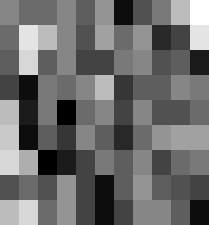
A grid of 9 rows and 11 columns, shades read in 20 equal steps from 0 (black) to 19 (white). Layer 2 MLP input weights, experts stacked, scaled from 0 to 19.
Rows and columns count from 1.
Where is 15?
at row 6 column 1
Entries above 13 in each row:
2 3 1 1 1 1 1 0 2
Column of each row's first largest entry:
11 2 2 6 1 1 1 4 2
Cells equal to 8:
11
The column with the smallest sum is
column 7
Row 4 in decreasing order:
14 10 10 9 9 8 7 7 5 4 1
